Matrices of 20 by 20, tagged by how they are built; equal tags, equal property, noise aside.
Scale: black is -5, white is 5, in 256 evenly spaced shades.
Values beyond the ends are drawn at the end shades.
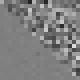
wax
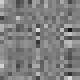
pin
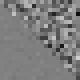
wax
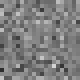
pin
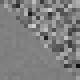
wax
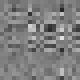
pin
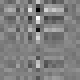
pin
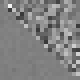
wax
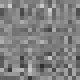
pin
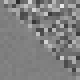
wax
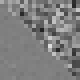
wax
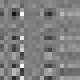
pin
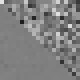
wax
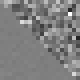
wax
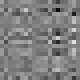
pin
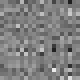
pin
